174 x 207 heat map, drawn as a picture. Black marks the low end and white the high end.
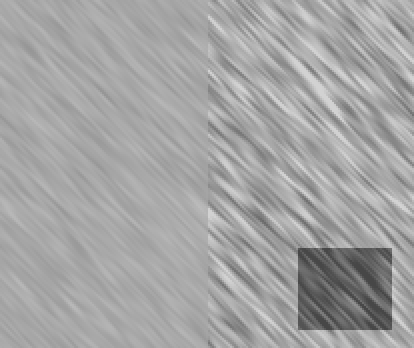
Histogram: skewed, a long tail of low values. Seam: vertical, 50% of the way across, the left part calmer. Ninth with the lowest average: bottom right. Mirror symmetry: none. Odd patch: lower, in the bottom right.
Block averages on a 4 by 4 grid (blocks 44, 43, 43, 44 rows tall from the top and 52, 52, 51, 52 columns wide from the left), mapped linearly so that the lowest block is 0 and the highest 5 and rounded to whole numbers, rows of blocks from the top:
5555 | 5555 | 5544 | 5540
